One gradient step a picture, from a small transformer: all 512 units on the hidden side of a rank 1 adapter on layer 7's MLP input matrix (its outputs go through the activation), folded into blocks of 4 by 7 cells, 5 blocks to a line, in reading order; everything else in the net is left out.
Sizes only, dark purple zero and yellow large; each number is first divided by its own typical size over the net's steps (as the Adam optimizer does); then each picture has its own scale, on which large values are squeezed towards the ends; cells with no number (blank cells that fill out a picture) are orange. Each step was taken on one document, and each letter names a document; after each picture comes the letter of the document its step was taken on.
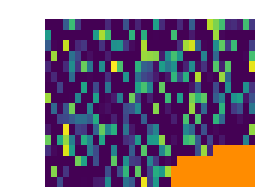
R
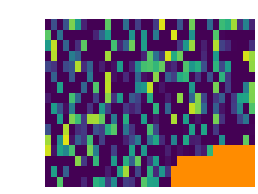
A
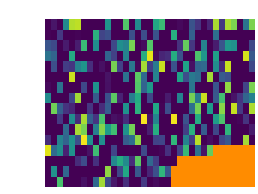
A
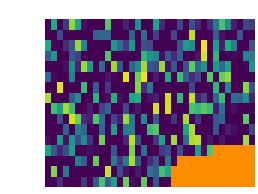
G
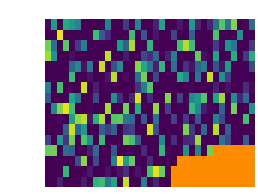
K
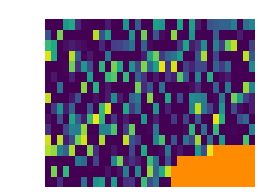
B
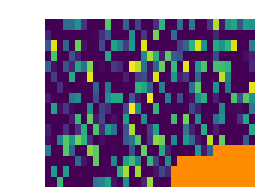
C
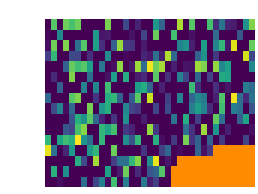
R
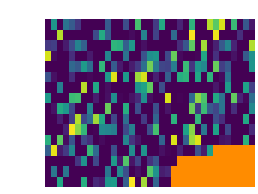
R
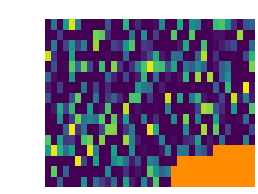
B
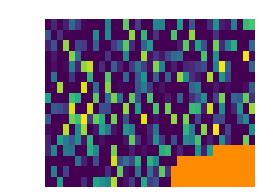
R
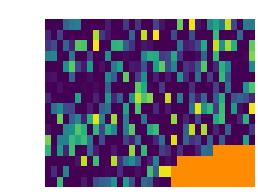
B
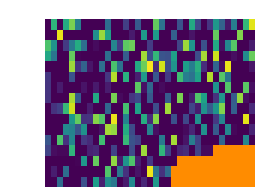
K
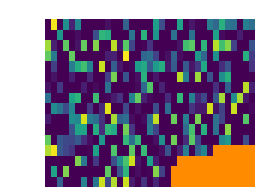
K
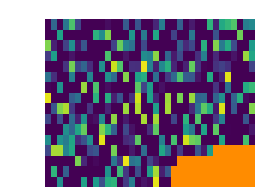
G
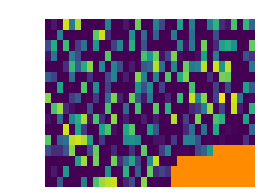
A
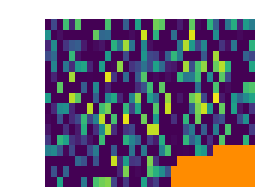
G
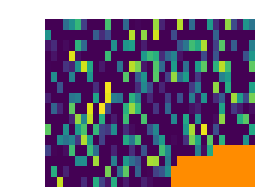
C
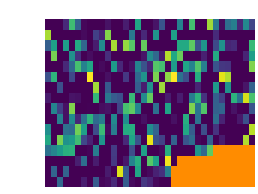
A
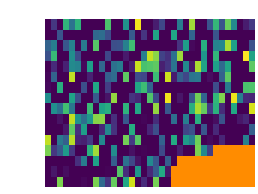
A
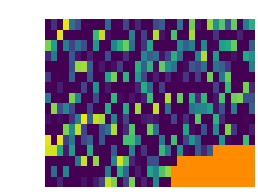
B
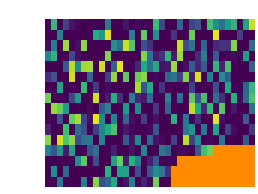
G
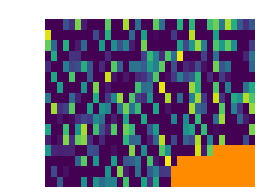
C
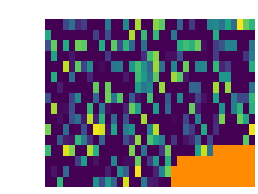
C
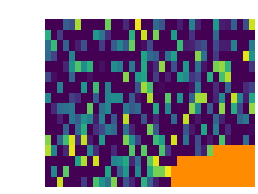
R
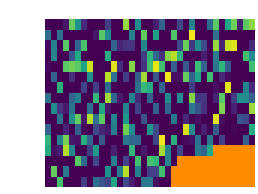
A
